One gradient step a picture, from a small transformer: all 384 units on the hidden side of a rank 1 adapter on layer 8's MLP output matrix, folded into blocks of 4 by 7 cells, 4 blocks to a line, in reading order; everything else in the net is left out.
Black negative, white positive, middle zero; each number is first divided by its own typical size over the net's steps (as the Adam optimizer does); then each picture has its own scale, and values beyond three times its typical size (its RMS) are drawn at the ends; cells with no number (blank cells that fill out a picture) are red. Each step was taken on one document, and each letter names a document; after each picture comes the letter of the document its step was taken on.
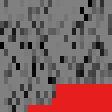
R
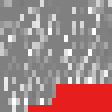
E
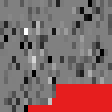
R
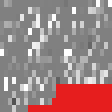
E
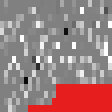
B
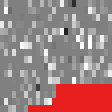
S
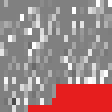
E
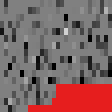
B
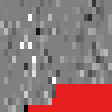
R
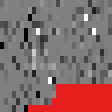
R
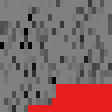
R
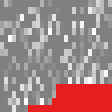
E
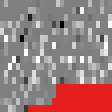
B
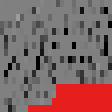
B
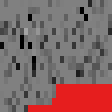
R
